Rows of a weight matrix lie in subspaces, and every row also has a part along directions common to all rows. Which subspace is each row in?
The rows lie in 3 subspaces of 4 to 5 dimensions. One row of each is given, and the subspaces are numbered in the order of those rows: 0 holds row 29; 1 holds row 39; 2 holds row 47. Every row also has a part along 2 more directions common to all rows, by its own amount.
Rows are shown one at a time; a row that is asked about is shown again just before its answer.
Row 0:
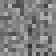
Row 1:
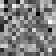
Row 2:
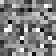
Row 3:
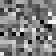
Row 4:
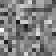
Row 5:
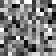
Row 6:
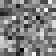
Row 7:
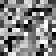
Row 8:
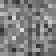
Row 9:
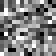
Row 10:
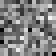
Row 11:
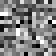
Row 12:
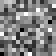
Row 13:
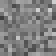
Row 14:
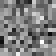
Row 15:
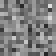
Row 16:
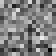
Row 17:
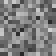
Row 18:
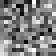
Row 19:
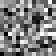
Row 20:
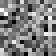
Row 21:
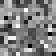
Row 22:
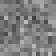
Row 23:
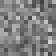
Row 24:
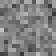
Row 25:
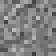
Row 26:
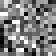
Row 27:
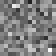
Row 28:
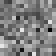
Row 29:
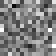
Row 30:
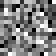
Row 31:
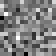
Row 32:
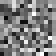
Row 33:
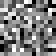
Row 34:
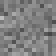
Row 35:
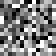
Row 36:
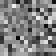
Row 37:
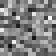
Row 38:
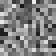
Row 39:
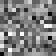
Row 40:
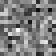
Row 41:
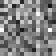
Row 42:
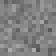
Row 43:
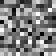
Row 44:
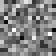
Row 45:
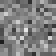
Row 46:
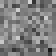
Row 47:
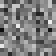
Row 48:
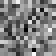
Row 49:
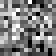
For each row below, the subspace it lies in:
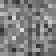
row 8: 0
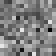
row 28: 1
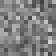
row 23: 0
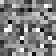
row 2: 0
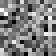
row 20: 2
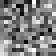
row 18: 1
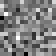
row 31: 2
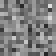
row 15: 0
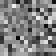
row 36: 2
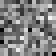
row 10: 0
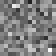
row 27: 0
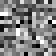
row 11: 2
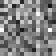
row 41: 2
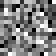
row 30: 2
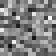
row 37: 2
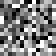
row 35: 0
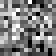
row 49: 0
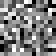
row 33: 1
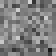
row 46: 0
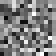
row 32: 0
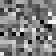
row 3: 1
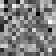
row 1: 2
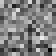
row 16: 0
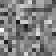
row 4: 2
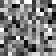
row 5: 2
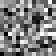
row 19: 1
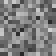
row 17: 1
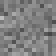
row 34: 2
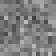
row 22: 0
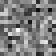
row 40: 2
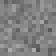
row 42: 1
